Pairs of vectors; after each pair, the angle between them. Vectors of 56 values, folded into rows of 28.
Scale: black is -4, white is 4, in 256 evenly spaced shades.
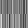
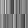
orthogonal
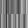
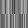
orthogonal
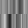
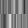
nearly opposite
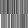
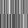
partly opposed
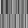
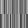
partly opposed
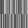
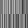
partly opposed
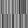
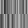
orthogonal
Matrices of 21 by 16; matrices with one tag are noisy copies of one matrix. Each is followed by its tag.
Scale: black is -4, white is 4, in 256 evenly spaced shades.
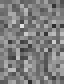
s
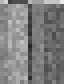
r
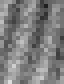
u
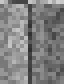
r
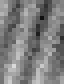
u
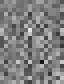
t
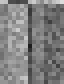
r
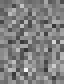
s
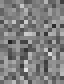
s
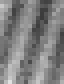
u
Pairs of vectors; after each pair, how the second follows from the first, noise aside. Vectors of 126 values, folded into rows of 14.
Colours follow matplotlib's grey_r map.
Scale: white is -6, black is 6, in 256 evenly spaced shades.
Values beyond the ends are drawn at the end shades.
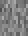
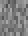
negated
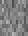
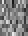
scaled up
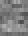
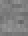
shrunk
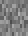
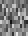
scaled up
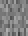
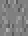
partly zeroed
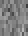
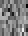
scaled up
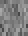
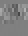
partly zeroed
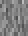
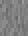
shrunk
